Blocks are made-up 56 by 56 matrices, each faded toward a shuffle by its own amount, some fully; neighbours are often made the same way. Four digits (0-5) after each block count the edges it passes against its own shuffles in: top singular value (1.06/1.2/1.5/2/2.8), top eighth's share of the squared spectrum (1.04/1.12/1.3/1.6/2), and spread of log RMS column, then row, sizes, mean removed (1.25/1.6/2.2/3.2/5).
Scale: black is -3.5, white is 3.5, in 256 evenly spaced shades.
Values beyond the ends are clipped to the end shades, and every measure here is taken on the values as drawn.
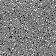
0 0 0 0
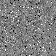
1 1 1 0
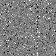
1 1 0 0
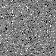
0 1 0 0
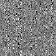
1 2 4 0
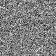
0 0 0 0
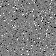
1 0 0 0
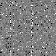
3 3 2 1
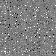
2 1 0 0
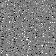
2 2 1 0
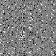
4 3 2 1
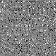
3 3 1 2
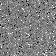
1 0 1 0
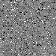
3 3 1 0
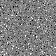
0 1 0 0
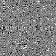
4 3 1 1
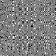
4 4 2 2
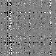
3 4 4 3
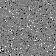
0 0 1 0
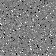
0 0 0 0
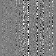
3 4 4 0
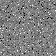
0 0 0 0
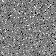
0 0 0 0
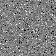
0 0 1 0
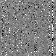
3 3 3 0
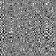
4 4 3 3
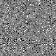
3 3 2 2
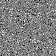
1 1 0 0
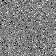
2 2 0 0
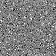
2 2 0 1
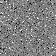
0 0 0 0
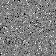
2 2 0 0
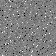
1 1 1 0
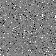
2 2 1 1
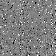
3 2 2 0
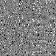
3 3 2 1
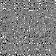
3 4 2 2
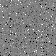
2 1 0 0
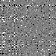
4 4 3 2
